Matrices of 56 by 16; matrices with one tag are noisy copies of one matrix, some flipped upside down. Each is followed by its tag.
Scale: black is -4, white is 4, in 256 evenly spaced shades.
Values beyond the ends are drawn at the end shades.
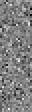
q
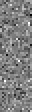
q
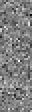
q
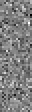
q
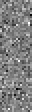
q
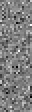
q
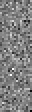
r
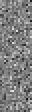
r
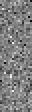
r
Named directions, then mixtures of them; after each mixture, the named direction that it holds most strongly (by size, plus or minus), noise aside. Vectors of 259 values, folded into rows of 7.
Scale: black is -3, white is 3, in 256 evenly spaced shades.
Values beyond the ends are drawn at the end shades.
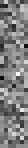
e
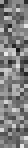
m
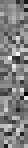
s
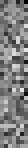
s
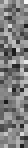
m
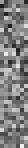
m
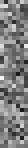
e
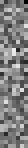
m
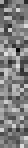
m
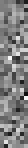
s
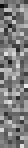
m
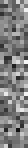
s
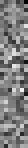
s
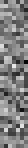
e
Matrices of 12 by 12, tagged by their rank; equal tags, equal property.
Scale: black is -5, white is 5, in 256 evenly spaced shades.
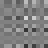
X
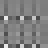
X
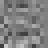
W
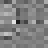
W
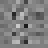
W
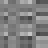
X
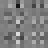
W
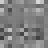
W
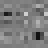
W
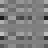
X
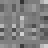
W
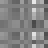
X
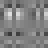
X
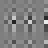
X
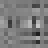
W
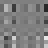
X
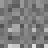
W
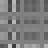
X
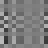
X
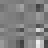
X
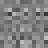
W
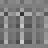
X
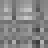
W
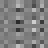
X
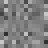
W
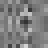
W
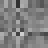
W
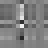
X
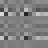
X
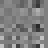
W
